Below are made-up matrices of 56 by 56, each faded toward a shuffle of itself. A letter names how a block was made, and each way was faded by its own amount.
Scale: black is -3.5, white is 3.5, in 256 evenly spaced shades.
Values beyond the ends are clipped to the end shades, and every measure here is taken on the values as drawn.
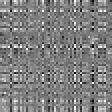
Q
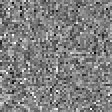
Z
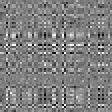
Q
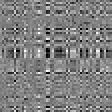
Q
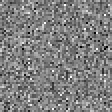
Z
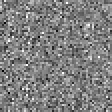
Z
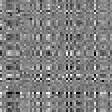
Q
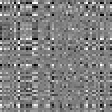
Q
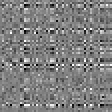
Q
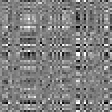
Q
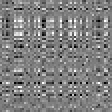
Q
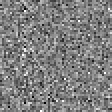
Z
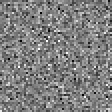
Z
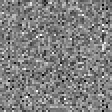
Z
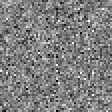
Z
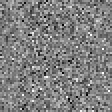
Z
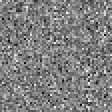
Z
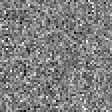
Z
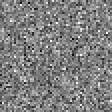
Z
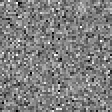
Z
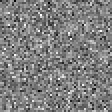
Z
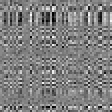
Q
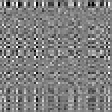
Q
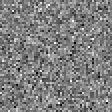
Z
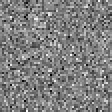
Z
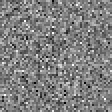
Z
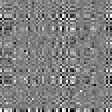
Q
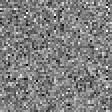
Z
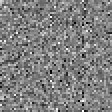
Z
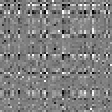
Q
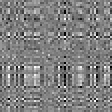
Q
